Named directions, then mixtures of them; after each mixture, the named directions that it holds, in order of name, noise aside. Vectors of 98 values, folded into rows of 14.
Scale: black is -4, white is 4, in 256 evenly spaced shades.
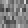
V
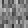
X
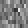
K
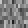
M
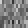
M, X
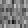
K, M, V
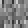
K, M, X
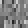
K, M, X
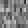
V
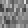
V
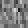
K, X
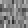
M, V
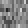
V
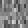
K, M, X
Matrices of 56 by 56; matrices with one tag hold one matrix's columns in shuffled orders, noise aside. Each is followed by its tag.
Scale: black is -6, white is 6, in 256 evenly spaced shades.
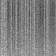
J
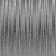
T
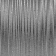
T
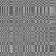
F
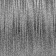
T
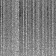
J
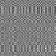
F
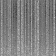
J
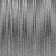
T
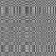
F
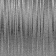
T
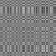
F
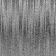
T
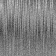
T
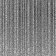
J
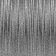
T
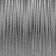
T
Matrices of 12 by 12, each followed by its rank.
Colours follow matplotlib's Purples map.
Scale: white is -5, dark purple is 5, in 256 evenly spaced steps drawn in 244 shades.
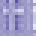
two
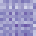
two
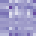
two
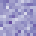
full rank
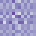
two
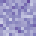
full rank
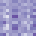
two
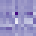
two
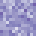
full rank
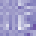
two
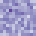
full rank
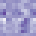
two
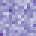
full rank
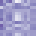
two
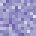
full rank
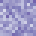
full rank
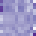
two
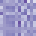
two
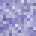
full rank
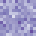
full rank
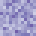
full rank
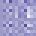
two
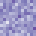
full rank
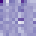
two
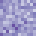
full rank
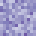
full rank
